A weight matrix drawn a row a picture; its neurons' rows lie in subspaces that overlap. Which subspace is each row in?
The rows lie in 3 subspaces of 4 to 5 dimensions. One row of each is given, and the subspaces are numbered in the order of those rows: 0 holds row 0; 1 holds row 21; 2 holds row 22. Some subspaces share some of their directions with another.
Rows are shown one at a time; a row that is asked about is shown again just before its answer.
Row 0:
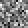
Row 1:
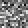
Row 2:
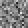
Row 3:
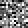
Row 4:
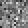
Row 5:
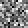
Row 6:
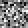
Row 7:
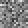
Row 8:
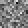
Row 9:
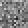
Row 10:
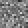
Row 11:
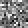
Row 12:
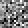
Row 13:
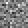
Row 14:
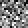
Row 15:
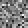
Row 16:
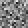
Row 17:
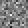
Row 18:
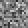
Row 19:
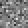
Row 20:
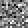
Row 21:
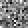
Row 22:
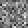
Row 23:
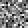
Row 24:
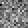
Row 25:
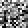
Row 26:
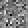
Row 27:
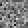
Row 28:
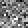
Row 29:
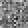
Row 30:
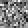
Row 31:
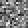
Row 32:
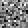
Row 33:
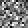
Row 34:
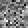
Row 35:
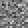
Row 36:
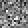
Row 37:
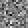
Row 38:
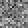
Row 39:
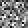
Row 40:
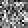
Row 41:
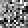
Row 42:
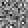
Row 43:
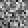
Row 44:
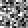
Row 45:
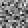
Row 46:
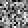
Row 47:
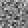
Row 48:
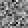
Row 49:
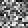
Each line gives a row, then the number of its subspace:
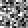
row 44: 1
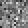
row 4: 1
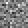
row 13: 0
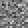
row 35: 0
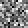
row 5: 0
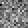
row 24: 0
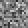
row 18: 0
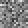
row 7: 0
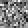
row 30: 2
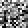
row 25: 1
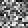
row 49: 2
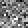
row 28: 2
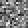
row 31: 1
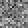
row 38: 0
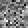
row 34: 2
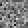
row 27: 2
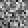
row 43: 0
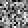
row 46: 2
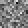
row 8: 0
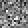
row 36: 2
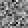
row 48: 2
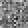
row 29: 1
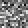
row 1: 1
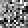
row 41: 1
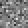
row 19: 1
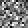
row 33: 2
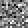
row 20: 0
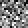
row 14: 0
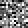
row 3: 0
